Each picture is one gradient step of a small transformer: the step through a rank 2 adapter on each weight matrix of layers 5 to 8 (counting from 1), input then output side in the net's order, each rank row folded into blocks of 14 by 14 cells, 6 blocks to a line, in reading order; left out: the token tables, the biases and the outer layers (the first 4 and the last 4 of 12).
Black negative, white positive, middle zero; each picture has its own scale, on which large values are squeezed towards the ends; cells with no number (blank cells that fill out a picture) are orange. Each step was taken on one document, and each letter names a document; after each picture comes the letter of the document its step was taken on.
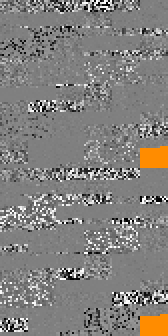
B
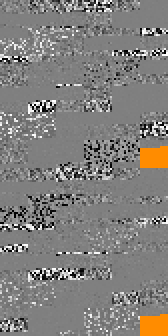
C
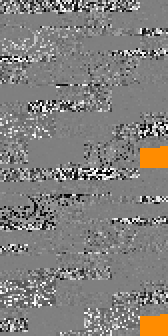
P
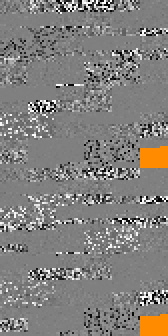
B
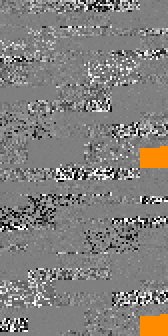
P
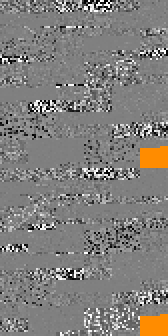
B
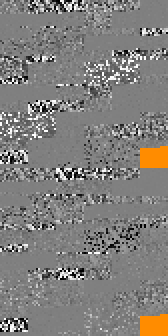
C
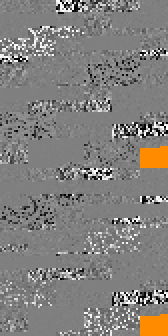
P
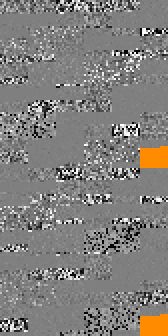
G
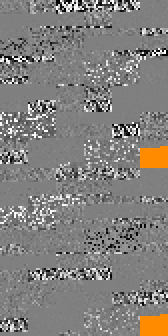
C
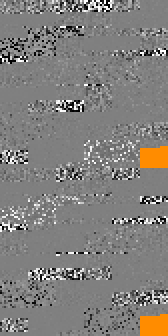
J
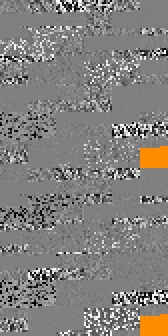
C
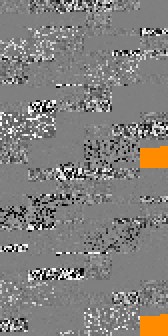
G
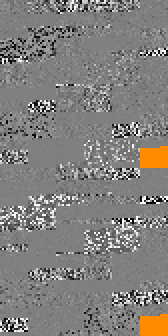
B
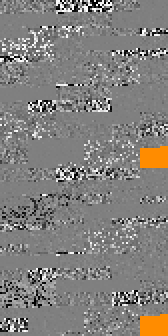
P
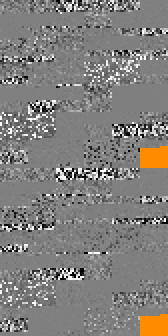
G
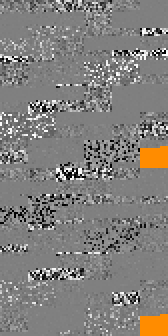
C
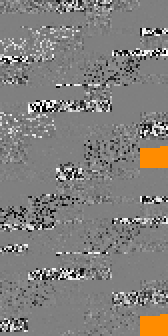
G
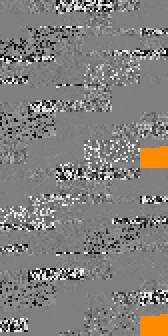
C
